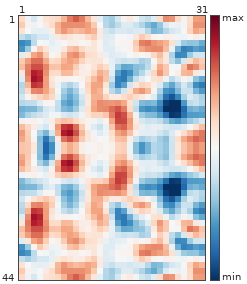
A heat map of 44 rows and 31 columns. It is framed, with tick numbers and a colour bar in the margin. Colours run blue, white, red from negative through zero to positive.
The top and bottom halves mirror each other. The middle right is the ninth with the lowest average. No lone cell stands out from its neighbours. The field is mottled with small blotches.
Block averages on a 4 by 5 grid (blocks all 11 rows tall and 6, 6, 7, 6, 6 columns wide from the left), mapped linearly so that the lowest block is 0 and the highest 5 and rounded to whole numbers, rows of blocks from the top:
4 5 2 3 2 | 2 3 5 0 0 | 2 3 5 0 0 | 4 5 2 3 2
